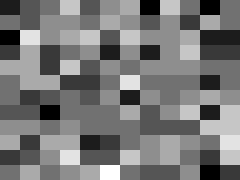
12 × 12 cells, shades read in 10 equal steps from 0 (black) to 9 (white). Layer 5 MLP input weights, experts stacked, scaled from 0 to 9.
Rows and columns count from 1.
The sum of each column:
41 53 46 63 45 51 61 42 58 57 34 55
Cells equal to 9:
1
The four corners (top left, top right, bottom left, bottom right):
1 4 4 2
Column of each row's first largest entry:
4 6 2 10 4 7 11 10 11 12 4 6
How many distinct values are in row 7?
6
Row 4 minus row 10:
-4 4 -4 -2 4 -1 1 -4 -1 2 -2 -6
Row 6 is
4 6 6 2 2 4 8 4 4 4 1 4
